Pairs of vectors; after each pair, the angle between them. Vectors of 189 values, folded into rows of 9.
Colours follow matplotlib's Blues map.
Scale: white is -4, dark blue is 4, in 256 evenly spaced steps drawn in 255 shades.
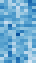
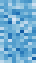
orthogonal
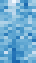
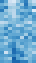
nearly parallel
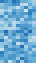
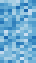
nearly opposite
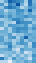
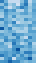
nearly opposite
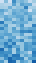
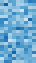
orthogonal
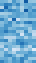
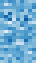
partly opposed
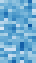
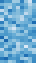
partly opposed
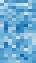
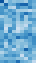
nearly opposite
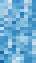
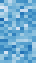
partly aligned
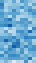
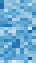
nearly parallel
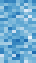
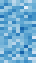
partly opposed
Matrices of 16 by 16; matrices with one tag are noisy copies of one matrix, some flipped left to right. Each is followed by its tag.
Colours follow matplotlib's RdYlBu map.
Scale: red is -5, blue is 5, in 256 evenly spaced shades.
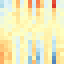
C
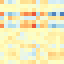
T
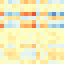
T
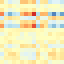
T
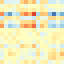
T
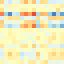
T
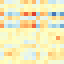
T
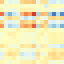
T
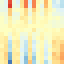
C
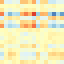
T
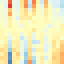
C
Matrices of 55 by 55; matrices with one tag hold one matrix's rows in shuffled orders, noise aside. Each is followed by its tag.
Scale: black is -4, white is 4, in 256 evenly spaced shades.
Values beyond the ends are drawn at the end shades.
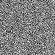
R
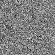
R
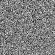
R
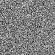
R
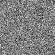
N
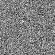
N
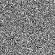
R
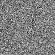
R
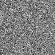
R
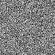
N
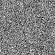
N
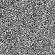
R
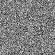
N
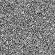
R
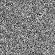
R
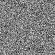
N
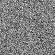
N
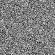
R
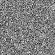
R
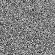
R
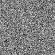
N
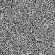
R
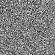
R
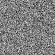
N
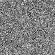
R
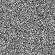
N
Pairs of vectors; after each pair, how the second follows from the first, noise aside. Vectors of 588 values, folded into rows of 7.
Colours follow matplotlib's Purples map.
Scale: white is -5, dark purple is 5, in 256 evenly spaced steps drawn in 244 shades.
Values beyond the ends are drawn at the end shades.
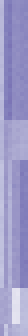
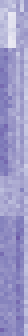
reversed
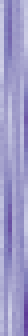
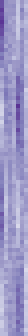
reversed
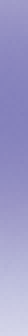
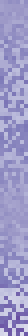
sign-scrambled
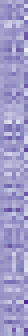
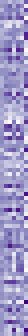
scaled up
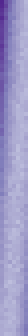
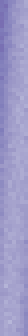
shrunk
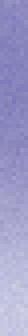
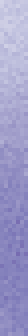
reversed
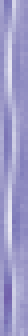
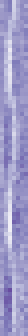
copied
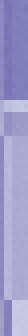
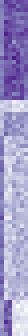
scaled up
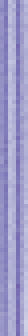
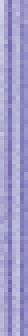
reversed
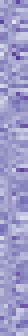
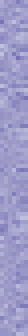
shrunk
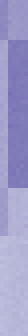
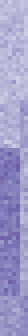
reversed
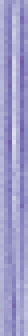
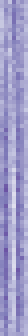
reversed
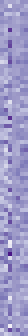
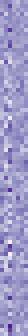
sign-scrambled
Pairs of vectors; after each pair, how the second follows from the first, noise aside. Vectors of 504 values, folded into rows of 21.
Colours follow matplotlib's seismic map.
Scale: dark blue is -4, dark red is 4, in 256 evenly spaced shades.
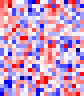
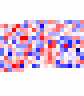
partly zeroed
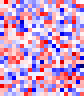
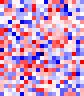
wrapped around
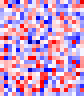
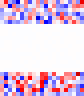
partly zeroed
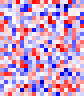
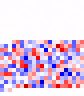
partly zeroed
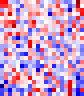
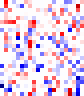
partly zeroed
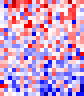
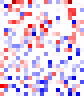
partly zeroed
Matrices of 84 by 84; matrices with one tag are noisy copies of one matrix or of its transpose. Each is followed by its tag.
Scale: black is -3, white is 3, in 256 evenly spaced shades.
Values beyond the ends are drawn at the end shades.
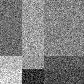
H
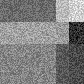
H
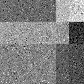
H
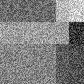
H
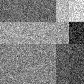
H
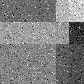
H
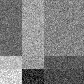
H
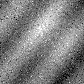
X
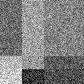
H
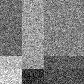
H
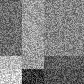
H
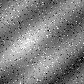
X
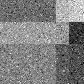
H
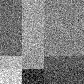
H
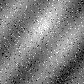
X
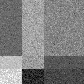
H
